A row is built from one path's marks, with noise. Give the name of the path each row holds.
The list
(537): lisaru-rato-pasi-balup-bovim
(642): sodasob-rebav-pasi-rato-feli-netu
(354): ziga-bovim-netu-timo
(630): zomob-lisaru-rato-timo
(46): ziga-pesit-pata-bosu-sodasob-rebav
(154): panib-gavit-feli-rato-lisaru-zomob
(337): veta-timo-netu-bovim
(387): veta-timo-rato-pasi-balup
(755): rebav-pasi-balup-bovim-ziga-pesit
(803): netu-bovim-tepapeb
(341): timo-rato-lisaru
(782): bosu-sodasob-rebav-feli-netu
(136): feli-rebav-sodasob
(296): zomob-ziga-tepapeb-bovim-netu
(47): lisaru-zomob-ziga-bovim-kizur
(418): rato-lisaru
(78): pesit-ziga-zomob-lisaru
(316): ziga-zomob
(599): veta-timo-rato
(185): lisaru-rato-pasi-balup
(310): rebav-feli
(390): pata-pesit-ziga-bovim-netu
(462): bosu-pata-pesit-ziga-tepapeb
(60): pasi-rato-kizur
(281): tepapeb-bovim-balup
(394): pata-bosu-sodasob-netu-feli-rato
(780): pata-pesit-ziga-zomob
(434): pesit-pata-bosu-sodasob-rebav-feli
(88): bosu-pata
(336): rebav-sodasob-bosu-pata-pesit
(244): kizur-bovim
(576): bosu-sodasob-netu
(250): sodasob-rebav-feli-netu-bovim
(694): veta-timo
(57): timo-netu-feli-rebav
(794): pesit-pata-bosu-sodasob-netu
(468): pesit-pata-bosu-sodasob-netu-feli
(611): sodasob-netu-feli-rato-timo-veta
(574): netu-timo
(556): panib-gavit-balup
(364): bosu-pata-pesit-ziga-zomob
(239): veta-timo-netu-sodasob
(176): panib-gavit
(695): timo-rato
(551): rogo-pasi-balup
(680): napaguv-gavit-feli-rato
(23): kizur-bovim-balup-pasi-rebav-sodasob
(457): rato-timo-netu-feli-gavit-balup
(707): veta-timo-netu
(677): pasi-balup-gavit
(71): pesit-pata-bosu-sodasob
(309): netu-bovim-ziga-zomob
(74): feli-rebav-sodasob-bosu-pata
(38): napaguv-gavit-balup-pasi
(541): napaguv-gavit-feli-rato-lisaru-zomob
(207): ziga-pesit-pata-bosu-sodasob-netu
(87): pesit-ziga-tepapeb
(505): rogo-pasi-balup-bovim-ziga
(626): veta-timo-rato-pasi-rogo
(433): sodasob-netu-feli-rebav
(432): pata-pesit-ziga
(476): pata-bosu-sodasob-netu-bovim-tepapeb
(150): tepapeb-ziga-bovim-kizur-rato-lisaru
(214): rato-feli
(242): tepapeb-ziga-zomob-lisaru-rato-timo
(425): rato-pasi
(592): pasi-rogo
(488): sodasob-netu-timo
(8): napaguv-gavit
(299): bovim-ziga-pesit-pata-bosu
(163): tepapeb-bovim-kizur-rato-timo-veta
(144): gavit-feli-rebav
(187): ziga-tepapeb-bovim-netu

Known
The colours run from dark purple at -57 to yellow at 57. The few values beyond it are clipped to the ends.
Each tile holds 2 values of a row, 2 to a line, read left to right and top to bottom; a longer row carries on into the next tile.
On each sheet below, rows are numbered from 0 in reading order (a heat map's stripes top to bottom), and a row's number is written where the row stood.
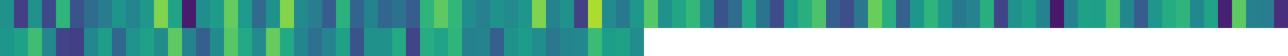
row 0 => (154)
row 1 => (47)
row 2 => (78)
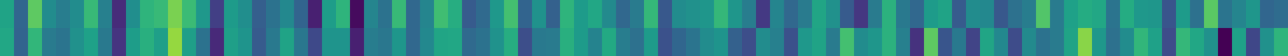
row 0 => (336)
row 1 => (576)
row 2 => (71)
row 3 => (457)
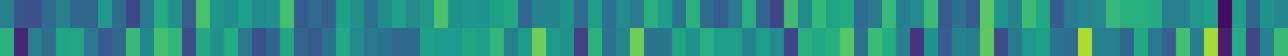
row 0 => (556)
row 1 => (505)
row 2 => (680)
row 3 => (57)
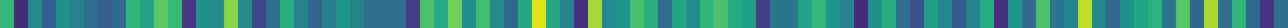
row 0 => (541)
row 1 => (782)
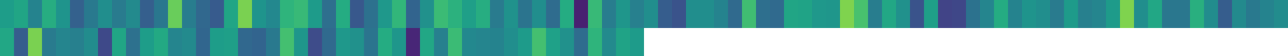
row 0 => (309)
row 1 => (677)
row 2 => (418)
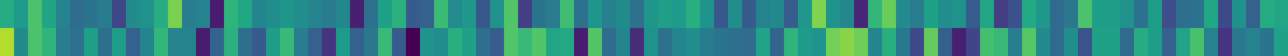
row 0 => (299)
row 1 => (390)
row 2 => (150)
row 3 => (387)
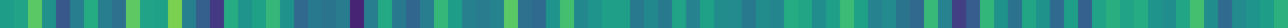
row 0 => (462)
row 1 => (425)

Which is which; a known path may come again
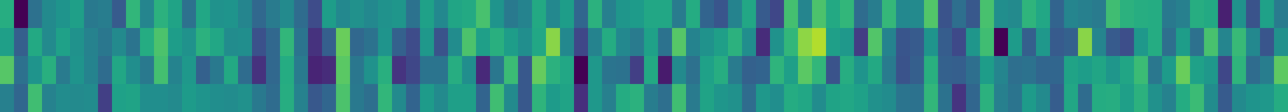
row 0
(8)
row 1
(505)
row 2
(60)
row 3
(434)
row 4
(163)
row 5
(680)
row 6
(695)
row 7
(425)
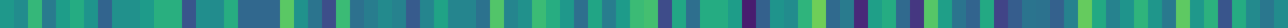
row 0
(214)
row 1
(394)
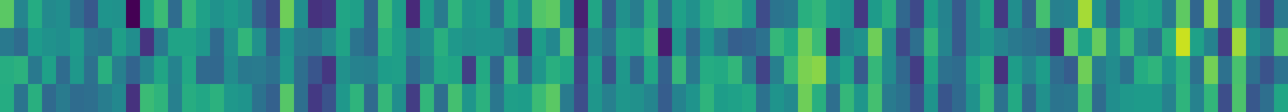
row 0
(537)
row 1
(782)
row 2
(574)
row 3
(541)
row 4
(281)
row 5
(74)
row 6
(185)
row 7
(144)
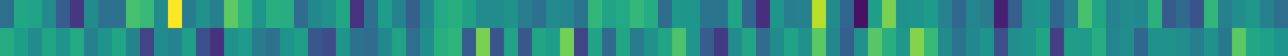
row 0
(780)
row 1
(207)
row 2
(803)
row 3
(78)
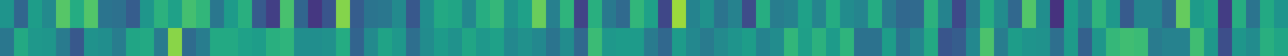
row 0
(642)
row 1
(341)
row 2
(316)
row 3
(592)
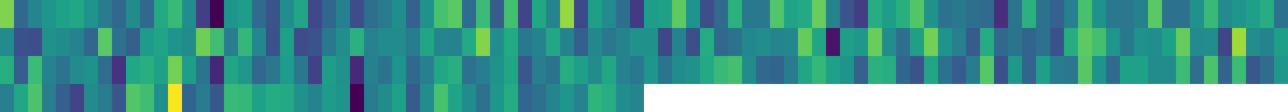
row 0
(476)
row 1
(462)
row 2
(677)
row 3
(154)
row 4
(71)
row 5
(433)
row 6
(364)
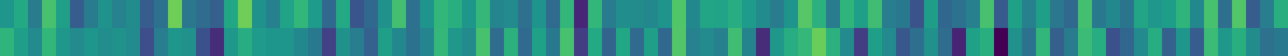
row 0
(309)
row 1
(310)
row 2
(187)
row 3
(336)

